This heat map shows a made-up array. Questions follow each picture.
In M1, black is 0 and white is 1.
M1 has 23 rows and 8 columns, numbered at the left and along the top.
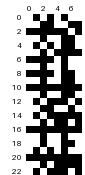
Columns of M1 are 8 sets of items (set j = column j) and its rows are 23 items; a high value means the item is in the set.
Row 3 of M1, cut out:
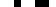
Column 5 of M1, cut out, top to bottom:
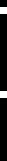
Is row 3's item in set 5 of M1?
no
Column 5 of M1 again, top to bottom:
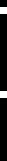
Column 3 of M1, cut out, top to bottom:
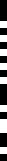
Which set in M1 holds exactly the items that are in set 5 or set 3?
1
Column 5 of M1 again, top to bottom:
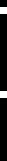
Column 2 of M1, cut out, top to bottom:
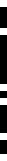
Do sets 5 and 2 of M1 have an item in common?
no
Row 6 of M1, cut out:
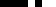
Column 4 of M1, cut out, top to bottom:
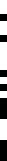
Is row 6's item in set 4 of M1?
yes
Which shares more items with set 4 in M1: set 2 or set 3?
set 3
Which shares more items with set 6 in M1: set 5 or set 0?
set 0
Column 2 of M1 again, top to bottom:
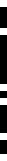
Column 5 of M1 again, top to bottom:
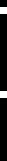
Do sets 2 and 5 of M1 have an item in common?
no
